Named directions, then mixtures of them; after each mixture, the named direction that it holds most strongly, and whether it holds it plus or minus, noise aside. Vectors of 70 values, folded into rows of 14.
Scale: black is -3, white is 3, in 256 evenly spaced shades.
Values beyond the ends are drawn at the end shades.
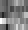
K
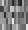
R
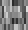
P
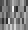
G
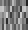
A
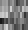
K, minus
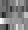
K, plus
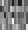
R, plus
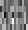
R, plus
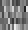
P, plus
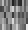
R, plus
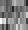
K, plus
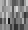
G, minus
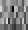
G, minus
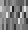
A, plus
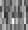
P, minus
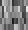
P, plus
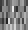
G, plus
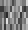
A, minus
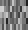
A, plus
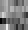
K, minus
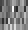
G, plus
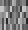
A, plus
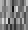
G, minus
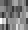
K, plus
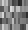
R, plus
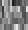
P, plus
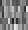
P, plus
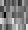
R, plus
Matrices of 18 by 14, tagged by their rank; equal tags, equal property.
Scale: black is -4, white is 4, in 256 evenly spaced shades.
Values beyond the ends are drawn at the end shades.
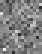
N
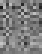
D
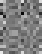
D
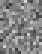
N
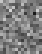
N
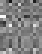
D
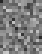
N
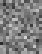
N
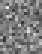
N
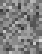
N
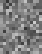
N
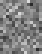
N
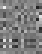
D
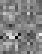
D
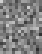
N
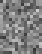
N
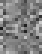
D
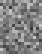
N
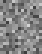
N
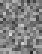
N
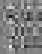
D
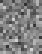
N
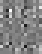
D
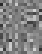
D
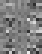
D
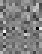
D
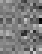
D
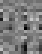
D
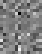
D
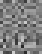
D
